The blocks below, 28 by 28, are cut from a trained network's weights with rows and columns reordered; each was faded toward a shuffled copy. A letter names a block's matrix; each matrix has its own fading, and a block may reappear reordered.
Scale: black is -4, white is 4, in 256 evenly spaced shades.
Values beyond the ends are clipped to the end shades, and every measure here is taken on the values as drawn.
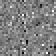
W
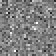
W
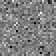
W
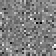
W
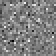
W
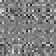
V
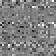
V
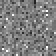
W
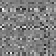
V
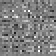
V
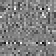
V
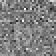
W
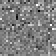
W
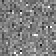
W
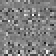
V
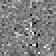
W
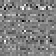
V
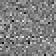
W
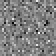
W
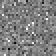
W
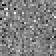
W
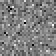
W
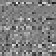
V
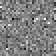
W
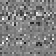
V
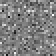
W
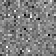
W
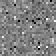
W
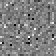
W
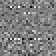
V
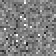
W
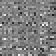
V
